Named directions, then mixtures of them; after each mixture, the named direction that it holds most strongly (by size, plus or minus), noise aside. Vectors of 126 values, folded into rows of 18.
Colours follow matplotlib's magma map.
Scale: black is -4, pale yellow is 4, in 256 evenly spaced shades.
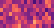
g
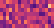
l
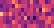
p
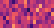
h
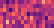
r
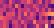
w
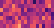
g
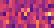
w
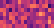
l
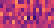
p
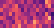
g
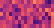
g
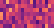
l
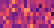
h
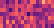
r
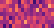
l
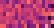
w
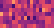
p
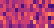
w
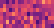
r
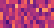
p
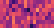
h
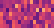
p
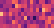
p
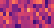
g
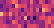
p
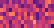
w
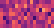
p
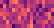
h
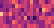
p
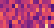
w
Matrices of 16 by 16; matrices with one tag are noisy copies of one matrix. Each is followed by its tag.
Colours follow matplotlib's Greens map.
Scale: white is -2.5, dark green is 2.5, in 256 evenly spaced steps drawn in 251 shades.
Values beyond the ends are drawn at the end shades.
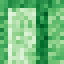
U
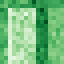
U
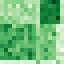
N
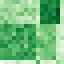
N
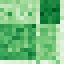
N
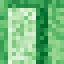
U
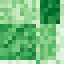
N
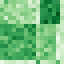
N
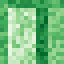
U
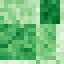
N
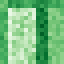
U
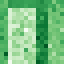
U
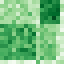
N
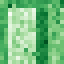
U
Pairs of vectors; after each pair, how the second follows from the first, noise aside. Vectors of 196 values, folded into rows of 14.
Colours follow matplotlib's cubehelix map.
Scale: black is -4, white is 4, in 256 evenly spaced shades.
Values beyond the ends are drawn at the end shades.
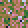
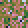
copied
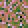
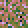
copied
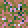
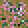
negated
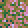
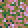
copied
